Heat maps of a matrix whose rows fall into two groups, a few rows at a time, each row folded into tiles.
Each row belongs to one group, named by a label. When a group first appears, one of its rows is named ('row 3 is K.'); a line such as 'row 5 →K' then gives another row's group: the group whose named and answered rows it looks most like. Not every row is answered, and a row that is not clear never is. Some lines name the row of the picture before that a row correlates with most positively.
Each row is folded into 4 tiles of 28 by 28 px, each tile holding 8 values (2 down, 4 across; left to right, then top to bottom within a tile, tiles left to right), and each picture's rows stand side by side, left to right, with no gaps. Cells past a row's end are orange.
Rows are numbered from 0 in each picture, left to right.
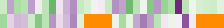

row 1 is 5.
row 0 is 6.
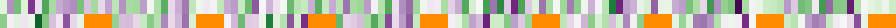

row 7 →5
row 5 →6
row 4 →5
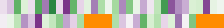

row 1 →6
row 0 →5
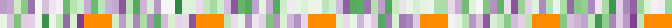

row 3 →5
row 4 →5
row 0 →5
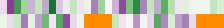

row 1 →5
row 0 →5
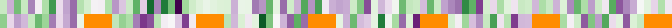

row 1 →5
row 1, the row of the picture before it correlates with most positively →1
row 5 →6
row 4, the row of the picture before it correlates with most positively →1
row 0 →6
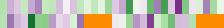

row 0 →6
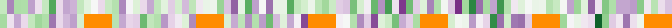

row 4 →5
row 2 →5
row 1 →6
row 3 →5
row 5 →6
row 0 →6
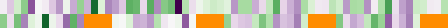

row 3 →6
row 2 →6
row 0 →6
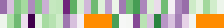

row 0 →5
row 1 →6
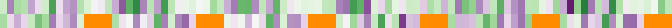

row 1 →5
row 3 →5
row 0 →6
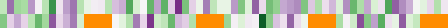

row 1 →5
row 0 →6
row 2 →6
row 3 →6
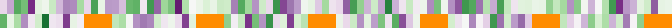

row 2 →6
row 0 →6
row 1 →5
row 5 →6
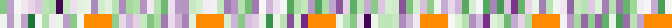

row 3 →5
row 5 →5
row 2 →5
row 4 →5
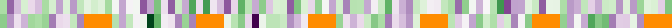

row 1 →6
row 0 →6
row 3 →6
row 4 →6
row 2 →5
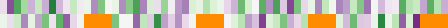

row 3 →5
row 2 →5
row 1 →6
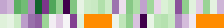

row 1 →5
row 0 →5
